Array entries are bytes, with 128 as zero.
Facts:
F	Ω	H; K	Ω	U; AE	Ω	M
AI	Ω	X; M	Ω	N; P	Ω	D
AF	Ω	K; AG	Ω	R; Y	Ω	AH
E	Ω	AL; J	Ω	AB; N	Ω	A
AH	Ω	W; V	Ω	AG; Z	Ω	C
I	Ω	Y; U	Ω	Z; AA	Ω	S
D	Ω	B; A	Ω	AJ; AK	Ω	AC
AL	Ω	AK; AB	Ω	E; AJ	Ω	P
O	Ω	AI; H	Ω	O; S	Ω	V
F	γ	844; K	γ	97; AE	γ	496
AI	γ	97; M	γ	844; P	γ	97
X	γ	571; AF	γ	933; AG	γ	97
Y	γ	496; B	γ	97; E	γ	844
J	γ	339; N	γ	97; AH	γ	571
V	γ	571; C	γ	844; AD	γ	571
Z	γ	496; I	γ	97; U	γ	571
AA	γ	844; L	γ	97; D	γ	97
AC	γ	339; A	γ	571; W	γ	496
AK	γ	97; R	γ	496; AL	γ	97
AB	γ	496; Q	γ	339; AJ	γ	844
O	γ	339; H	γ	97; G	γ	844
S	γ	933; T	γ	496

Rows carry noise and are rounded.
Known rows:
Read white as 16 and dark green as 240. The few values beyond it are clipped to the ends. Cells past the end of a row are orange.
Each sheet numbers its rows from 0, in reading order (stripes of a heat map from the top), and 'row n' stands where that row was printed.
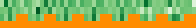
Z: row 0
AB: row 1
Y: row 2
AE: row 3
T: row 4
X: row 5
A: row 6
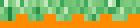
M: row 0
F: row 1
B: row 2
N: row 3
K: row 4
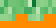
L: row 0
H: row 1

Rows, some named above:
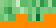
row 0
C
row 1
R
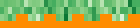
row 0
D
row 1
AK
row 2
AE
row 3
AA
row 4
AL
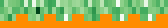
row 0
N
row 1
E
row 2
O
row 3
AA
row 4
J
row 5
AC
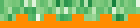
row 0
P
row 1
Q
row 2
V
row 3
K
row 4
A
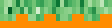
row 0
AB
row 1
AG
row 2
S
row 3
G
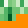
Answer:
AJ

